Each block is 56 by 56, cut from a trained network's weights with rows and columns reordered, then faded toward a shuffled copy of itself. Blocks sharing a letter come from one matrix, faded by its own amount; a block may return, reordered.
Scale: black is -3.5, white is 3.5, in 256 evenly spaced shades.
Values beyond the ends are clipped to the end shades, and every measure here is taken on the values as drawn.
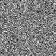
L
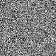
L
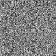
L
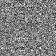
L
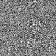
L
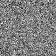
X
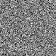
L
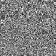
L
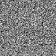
L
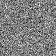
X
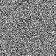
L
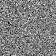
X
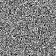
X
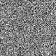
L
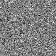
X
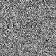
L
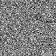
L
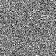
L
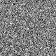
X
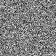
X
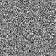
L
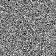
X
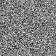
X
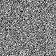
X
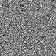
L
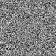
L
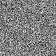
X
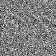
L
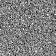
X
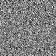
L
